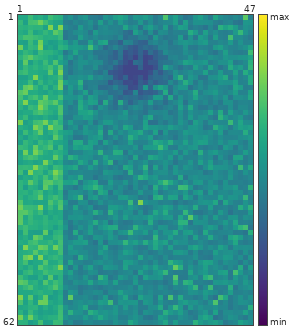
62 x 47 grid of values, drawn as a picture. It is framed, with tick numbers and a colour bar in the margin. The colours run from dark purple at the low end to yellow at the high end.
A single dip lies in the top middle. The top middle is the ninth with the lowest average. The left part is higher, up to a seam about 20% of the way across. No regular stripes run through it.
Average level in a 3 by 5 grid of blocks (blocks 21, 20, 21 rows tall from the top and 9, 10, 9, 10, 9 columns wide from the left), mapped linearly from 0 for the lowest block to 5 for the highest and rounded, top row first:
5 2 0 2 2 | 5 2 2 2 2 | 5 2 2 2 2
